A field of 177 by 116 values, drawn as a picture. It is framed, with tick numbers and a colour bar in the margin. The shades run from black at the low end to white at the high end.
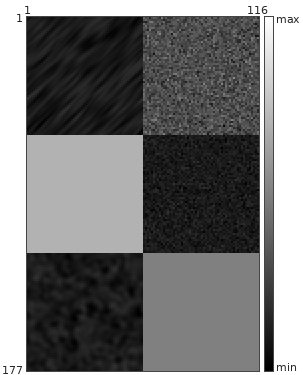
The table splits into 3 rows of 2 panels. Panel 1,1: very low, slanting up to the right, faint in contrast. Panel 1,2: low, fine-grained. Panel 2,1: high, flat. Panel 2,2: very low, fine-grained, faint in contrast. Panel 3,1: very low, blotchy, faint in contrast. Panel 3,2: middling, flat.
